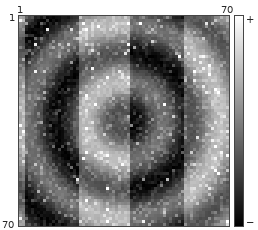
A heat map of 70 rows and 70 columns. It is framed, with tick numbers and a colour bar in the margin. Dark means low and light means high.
Rings: centred on the centre. Average level on the scale: 40%. Stripes: upright, repeating 2 times.
